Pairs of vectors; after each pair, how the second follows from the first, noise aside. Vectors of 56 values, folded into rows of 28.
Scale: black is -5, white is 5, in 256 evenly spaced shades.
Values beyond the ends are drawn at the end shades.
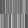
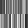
scaled up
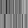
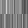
negated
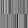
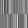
negated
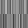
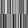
scaled up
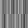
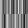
scaled up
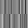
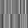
negated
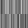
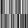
scaled up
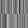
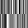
scaled up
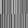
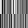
scaled up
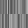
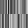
scaled up
